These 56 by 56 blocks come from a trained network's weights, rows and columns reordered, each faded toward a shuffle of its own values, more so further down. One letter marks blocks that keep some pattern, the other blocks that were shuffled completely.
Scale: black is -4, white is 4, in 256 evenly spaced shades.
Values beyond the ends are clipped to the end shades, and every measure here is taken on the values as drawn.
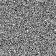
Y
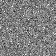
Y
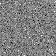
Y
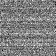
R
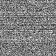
R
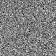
R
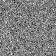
Y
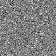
R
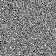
Y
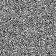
Y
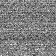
R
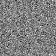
R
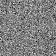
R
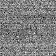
R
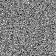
Y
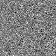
R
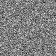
Y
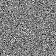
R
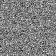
R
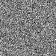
Y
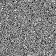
Y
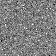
Y
